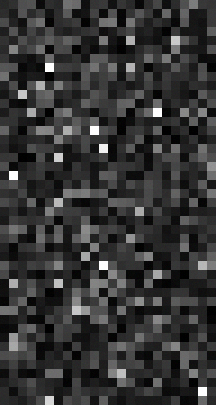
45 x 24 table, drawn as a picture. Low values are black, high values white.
No regular stripes run through it. No row or column stands out. The halves do not mirror each other. The values are skewed, with a long tail toward high values. No overall slope runs across the table. The texture is fine-grained noise. Overall the values sit about 20% of the way up the scale.
